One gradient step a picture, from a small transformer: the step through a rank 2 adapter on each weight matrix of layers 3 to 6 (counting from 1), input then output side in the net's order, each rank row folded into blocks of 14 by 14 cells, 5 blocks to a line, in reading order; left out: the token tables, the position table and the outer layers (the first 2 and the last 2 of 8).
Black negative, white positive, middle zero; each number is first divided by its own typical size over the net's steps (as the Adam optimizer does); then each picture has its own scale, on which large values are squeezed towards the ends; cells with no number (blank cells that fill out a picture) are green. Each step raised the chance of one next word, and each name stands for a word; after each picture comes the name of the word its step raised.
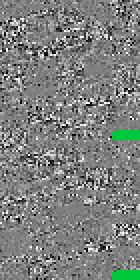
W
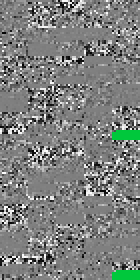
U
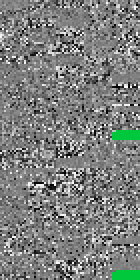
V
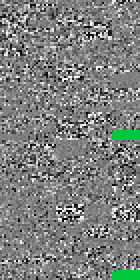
W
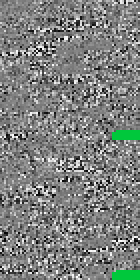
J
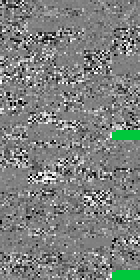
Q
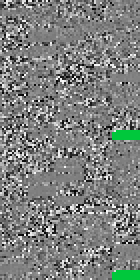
W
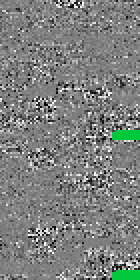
Q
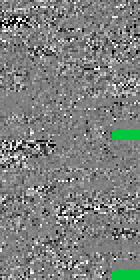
W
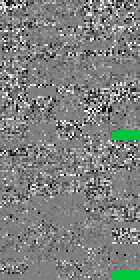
W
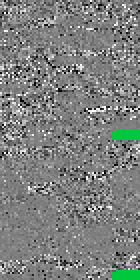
Q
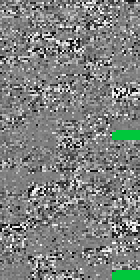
V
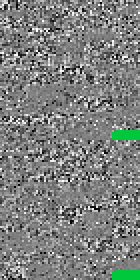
Q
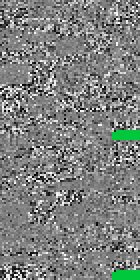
J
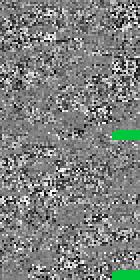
U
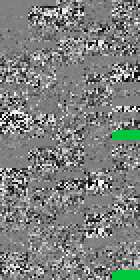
U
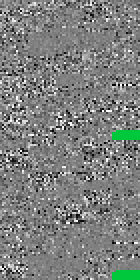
Q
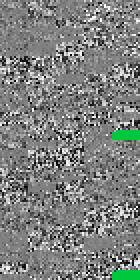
U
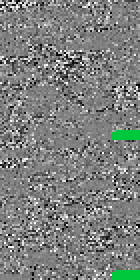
Q
